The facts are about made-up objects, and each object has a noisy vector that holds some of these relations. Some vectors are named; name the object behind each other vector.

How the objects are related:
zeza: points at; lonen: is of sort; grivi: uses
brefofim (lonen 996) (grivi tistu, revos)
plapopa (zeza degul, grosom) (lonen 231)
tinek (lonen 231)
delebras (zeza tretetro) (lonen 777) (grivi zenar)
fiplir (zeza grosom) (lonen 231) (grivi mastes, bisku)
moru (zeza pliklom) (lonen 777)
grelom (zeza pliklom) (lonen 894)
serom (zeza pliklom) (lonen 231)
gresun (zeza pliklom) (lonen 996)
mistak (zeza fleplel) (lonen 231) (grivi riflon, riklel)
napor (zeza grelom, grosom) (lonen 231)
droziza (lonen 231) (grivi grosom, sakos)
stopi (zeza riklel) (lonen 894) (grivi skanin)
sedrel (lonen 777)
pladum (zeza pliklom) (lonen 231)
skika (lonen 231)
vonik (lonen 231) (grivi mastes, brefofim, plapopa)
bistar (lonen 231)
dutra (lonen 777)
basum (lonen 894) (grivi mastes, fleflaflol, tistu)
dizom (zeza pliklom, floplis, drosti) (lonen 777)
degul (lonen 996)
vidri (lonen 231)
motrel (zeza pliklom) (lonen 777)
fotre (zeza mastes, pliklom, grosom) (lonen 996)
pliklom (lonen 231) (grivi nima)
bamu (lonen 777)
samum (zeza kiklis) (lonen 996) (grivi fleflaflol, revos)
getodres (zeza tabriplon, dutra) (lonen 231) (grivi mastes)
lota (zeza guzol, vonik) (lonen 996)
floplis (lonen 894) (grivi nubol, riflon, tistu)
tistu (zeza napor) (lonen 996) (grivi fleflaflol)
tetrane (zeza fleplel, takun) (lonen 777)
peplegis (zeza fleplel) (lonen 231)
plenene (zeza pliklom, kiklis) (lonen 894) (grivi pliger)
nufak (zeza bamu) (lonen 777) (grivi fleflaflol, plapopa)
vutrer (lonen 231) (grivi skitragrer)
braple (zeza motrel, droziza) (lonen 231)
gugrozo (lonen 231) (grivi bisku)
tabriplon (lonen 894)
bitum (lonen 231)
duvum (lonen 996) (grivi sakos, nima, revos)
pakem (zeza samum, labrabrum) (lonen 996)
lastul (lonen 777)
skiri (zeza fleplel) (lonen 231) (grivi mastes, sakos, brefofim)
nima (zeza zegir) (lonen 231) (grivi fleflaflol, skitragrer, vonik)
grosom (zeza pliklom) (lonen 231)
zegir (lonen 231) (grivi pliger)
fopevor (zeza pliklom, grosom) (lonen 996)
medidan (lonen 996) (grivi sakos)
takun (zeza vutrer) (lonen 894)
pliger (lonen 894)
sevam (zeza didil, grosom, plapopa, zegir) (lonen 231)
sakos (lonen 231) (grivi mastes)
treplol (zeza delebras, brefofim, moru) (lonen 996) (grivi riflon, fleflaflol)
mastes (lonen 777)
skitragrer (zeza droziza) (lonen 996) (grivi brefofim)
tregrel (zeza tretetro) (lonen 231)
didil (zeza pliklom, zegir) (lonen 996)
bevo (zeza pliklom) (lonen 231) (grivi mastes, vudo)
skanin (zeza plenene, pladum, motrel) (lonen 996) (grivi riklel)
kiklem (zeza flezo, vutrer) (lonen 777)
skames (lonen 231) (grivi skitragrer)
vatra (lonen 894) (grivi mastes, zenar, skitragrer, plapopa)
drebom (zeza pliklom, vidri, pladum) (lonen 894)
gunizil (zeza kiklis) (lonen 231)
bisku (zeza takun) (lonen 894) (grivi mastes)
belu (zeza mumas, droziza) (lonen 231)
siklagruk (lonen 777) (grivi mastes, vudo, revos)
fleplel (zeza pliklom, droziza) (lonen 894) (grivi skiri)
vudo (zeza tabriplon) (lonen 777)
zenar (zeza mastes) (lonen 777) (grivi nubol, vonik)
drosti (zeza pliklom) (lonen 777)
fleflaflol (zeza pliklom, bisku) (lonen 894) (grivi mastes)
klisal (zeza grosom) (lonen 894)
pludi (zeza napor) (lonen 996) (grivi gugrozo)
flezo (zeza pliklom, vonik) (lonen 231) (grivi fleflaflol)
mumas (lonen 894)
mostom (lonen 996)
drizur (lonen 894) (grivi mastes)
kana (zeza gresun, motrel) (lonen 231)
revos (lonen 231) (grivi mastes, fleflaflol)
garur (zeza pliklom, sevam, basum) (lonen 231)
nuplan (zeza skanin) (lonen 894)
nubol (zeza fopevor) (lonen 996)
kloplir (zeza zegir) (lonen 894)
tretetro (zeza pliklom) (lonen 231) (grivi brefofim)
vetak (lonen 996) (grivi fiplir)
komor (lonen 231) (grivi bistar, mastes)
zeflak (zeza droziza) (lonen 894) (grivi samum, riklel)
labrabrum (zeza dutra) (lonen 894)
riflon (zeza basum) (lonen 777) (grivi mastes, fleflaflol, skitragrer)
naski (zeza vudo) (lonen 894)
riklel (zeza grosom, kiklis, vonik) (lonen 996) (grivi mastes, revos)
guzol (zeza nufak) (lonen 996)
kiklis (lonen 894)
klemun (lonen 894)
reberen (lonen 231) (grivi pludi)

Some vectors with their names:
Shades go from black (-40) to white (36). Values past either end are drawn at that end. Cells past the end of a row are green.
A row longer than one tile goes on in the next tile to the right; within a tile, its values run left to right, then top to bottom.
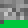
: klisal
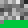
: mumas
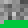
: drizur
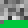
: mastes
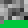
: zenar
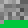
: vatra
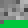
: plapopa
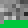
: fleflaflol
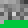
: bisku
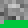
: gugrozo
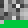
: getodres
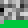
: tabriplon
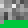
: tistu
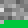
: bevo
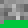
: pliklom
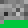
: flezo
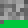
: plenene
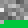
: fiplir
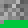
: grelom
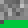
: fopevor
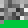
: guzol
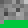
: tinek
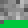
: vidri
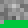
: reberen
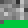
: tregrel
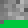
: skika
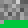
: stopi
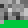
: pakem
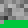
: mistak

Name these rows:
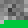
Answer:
siklagruk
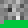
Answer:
droziza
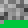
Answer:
nima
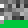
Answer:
brefofim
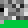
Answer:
vudo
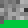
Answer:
garur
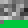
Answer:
basum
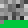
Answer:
skitragrer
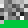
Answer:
nufak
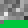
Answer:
moru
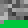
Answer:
delebras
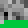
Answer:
samum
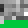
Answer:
dutra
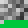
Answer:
riflon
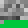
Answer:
lota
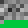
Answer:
skiri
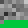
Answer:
skames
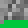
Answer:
duvum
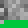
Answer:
gunizil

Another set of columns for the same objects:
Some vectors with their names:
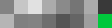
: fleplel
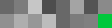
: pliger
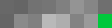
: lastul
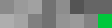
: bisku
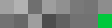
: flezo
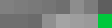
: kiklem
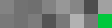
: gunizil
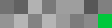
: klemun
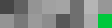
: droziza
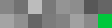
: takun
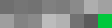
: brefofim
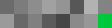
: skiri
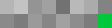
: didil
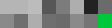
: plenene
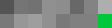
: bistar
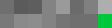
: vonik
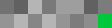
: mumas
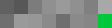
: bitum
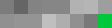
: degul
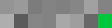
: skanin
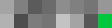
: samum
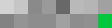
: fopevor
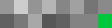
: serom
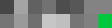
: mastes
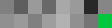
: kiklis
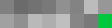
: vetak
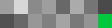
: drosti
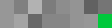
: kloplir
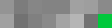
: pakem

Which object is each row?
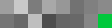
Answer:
bevo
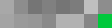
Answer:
pludi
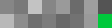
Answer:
zeflak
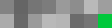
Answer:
duvum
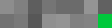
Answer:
zenar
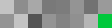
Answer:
klisal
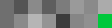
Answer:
zegir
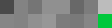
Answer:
sakos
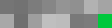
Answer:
medidan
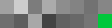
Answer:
tretetro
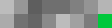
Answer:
riklel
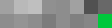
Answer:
drebom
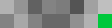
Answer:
fiplir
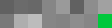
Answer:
gugrozo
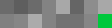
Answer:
komor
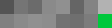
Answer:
revos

